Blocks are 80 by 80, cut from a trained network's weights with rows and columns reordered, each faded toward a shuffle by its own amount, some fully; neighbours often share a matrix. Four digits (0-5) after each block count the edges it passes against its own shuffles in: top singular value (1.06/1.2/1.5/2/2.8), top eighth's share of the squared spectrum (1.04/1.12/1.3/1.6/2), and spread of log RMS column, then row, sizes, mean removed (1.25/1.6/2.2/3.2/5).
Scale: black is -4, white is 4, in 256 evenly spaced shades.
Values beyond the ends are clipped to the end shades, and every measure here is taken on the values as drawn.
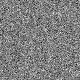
0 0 0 0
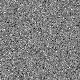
0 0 0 0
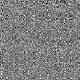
3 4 3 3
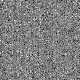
1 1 0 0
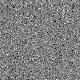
0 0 0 0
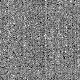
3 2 0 2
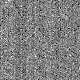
3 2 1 1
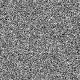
2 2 0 1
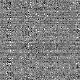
3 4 3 1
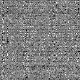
3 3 3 1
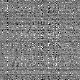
3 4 3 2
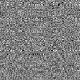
4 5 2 3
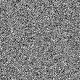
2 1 0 0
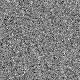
0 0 0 0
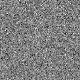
3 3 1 1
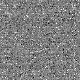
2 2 1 0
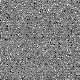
2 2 2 0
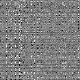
4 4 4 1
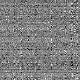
3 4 3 2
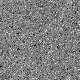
0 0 0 0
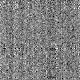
3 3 1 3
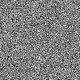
2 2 1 1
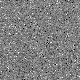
0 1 0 0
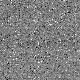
1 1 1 0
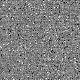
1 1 1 0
